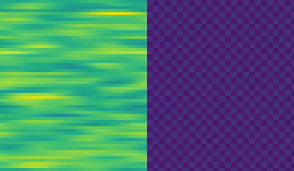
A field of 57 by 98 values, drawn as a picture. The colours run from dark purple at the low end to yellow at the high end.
It is made of 1 by 2 panels. Panel 1,1: high, streaked across. Panel 1,2: very low, checkered, faint in contrast.
